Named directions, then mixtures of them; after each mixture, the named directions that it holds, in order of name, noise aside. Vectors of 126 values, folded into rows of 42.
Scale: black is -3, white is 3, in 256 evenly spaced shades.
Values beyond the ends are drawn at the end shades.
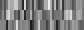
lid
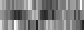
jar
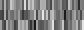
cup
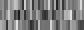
jar, lid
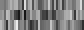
jar, lid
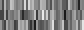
cup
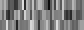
lid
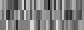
lid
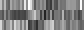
cup, jar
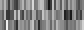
cup, lid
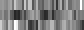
jar, lid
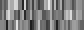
lid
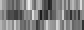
jar, lid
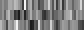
jar, lid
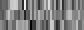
cup, lid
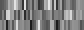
lid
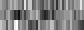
jar, lid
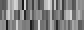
lid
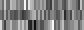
cup, jar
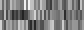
cup, jar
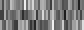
cup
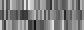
cup, jar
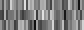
cup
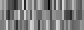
lid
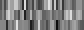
lid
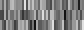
cup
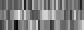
jar, lid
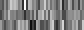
cup, lid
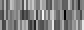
cup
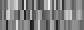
lid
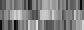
jar
